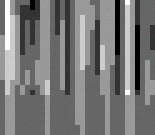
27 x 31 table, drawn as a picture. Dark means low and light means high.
A horizontal seam about 70% of the way down splits the table, and the bottom part is calmer. The bottom middle is the calmest part. The grain runs up and down.
